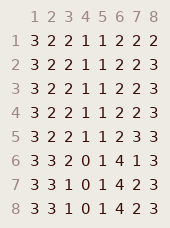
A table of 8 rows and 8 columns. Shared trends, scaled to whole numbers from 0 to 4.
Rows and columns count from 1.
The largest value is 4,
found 3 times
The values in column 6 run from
2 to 4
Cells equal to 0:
3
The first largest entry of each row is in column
1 1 1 1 1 6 6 6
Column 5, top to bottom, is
1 1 1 1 1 1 1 1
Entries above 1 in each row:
6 6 6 6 6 5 5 5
